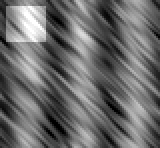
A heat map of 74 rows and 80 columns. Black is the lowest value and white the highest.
Overall the values sit about 40% of the way up the scale. The top left is the ninth with the highest average. An odd patch, higher than its surroundings, sits in the top left. Stripes running up and down repeat 3 times from left to right.
